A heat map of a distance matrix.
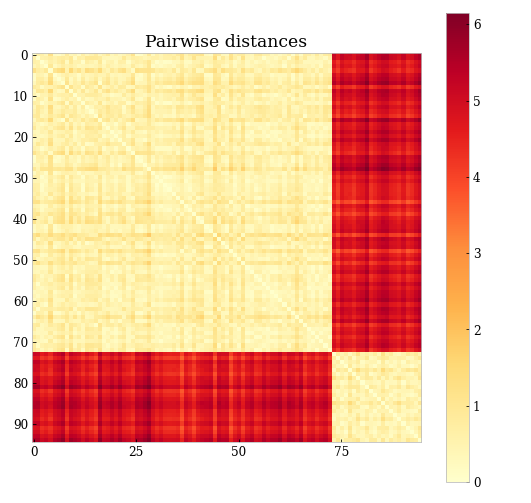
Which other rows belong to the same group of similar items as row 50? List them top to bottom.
0, 1, 2, 3, 4, 5, 6, 7, 8, 9, 10, 11, 12, 13, 14, 15, 16, 17, 18, 19, 20, 21, 22, 23, 24, 25, 26, 27, 28, 29, 30, 31, 32, 33, 34, 35, 36, 37, 38, 39, 40, 41, 42, 43, 44, 45, 46, 47, 48, 49, 51, 52, 53, 54, 55, 56, 57, 58, 59, 60, 61, 62, 63, 64, 65, 66, 67, 68, 69, 70, 71, 72
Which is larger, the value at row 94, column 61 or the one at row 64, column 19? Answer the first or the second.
the first
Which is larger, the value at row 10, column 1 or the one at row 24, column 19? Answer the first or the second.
the second
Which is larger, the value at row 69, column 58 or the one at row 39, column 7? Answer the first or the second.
the second
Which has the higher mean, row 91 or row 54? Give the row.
91
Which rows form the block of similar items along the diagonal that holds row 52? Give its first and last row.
0 to 72
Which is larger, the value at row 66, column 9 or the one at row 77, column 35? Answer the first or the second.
the second
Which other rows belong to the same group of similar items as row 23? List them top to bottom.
0, 1, 2, 3, 4, 5, 6, 7, 8, 9, 10, 11, 12, 13, 14, 15, 16, 17, 18, 19, 20, 21, 22, 24, 25, 26, 27, 28, 29, 30, 31, 32, 33, 34, 35, 36, 37, 38, 39, 40, 41, 42, 43, 44, 45, 46, 47, 48, 49, 50, 51, 52, 53, 54, 55, 56, 57, 58, 59, 60, 61, 62, 63, 64, 65, 66, 67, 68, 69, 70, 71, 72
